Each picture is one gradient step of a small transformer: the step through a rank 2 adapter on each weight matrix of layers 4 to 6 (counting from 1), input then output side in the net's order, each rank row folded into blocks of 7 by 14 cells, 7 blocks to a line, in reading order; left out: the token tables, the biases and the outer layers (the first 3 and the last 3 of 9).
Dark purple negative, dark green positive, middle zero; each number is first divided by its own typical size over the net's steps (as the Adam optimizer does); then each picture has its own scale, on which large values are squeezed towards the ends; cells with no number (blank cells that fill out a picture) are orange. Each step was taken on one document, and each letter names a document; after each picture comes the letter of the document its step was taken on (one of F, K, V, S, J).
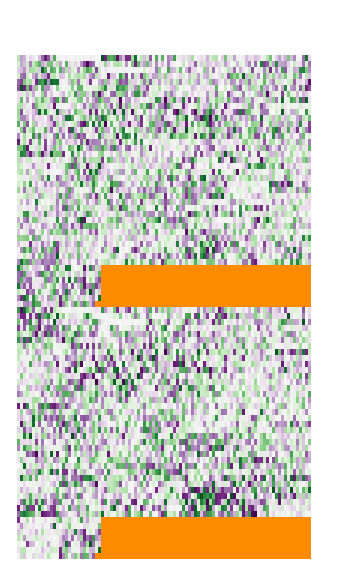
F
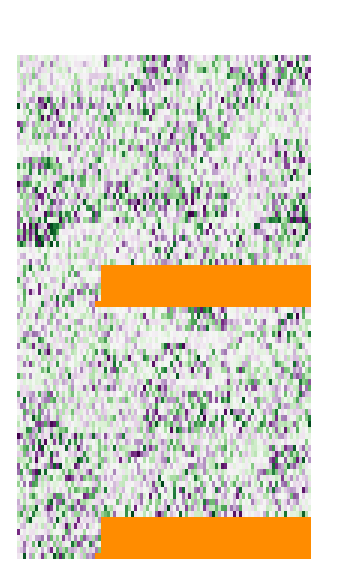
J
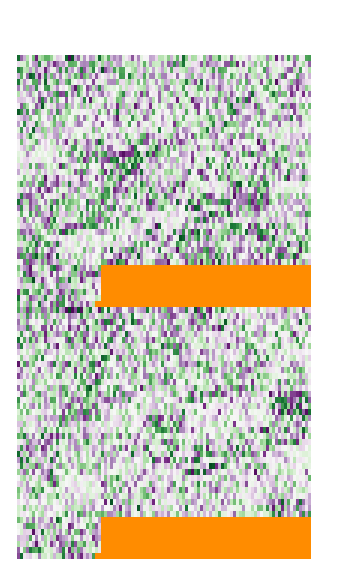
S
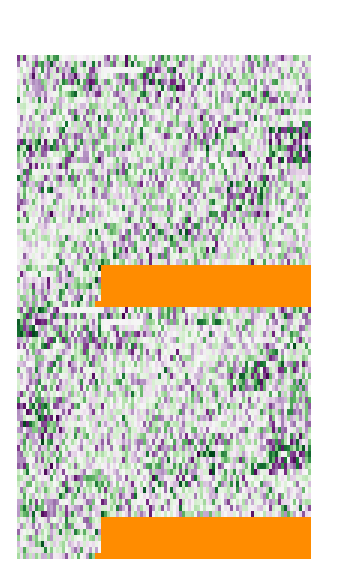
F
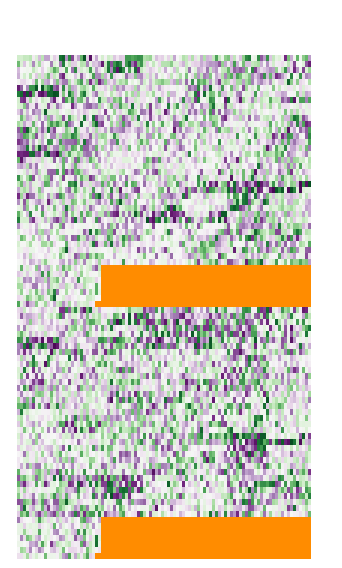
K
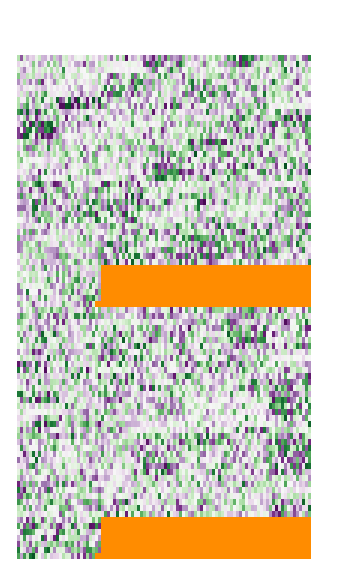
S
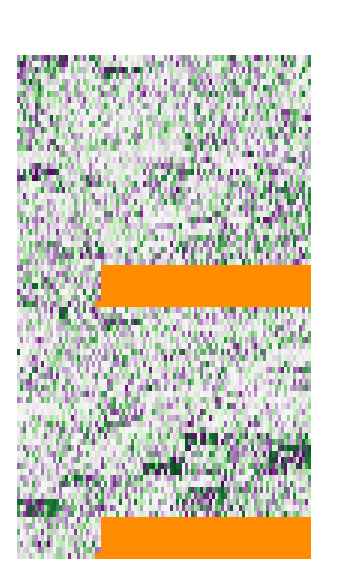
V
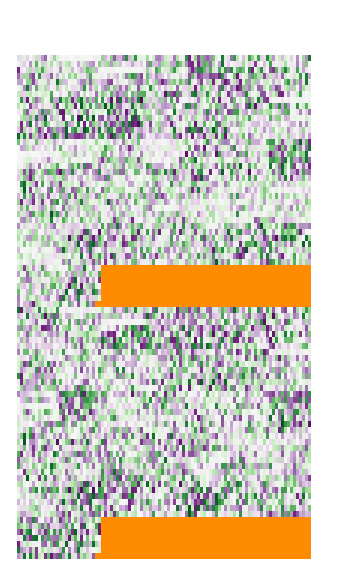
V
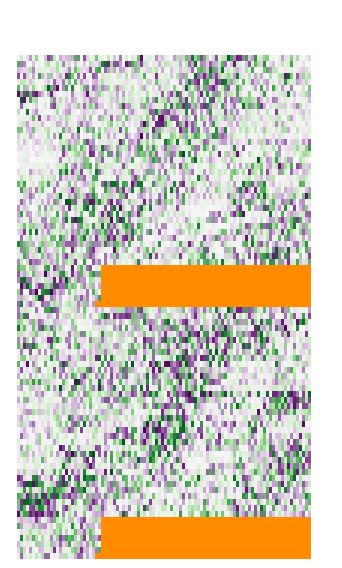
K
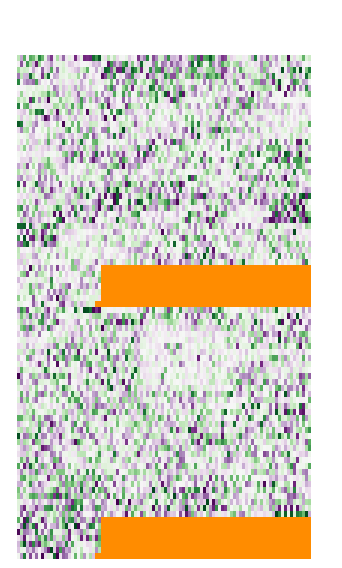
J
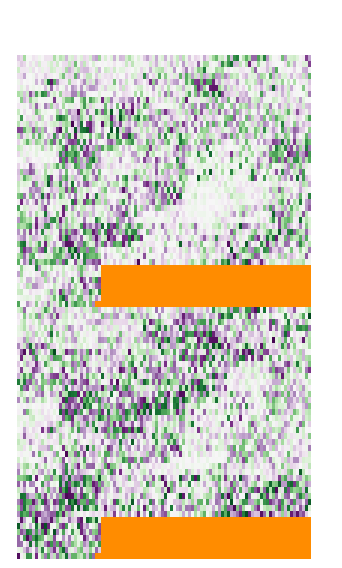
K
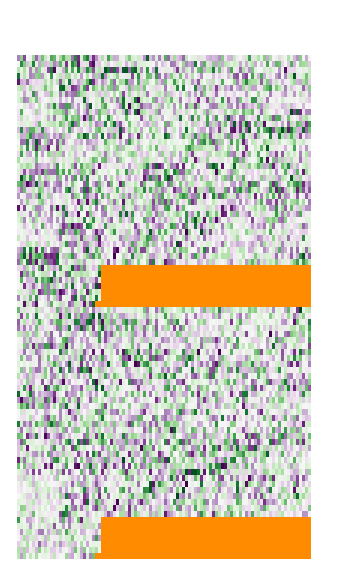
F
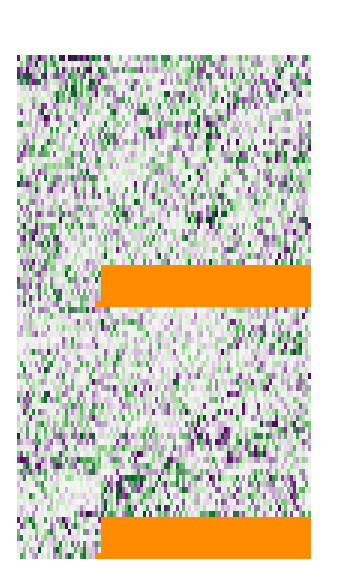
J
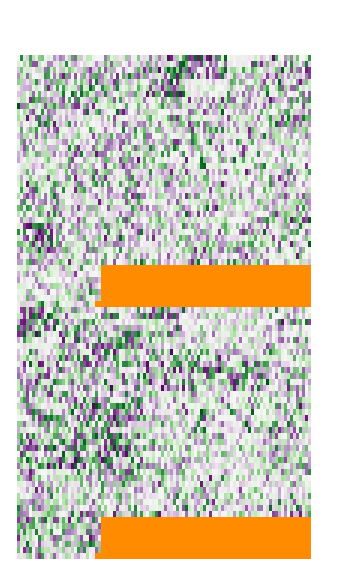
S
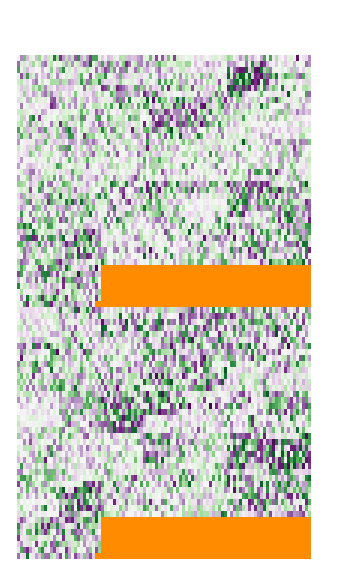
K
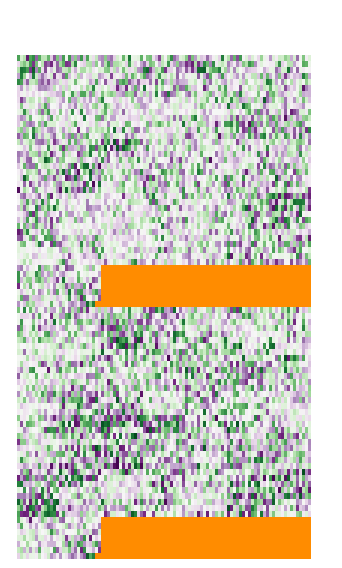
V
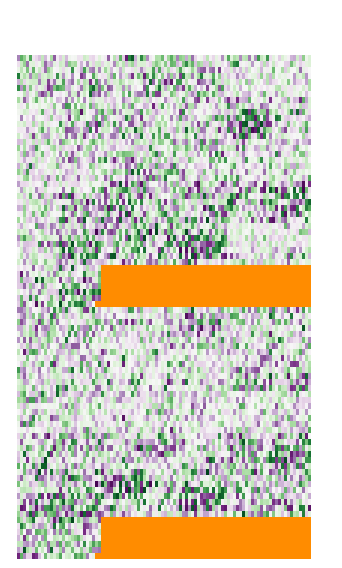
F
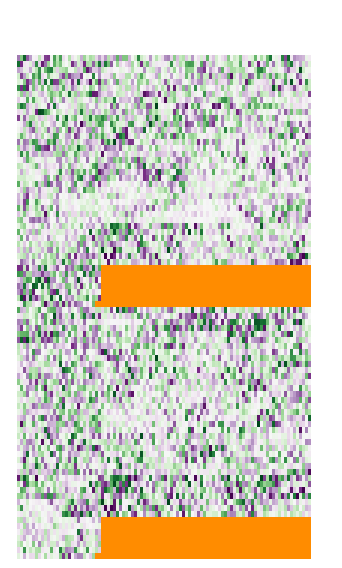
F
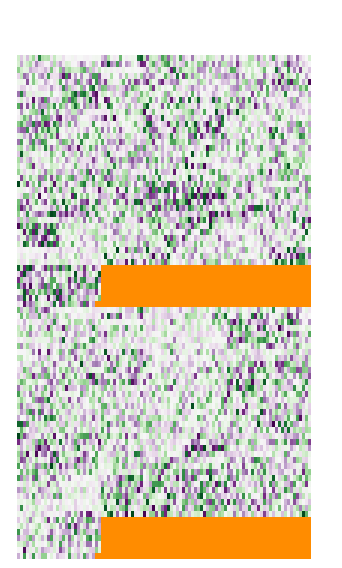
J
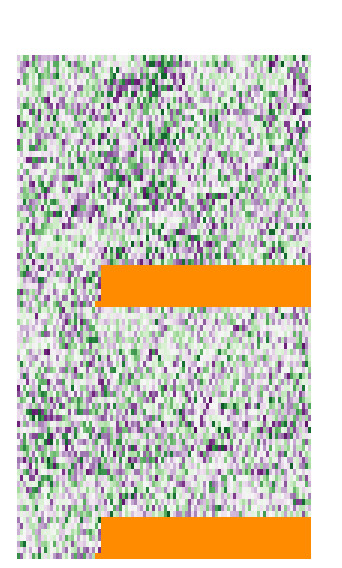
S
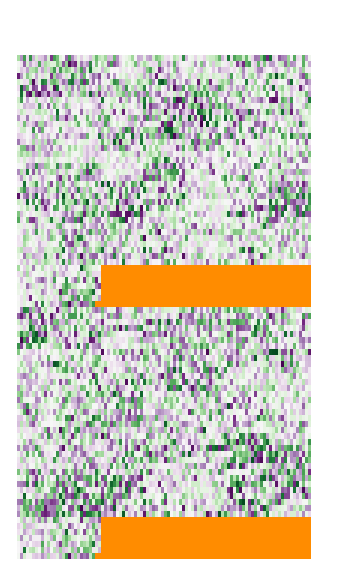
F
